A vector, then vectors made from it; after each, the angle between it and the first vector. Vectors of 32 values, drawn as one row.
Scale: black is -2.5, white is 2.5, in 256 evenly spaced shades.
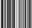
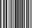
nearly opposite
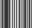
partly aligned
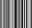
partly opposed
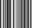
orthogonal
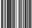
nearly parallel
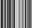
nearly parallel
